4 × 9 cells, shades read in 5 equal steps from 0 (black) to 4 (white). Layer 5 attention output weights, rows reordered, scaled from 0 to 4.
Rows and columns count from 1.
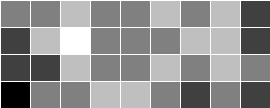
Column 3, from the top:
3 4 3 2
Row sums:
20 21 19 16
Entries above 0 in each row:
9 9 9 8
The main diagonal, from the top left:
2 3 3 3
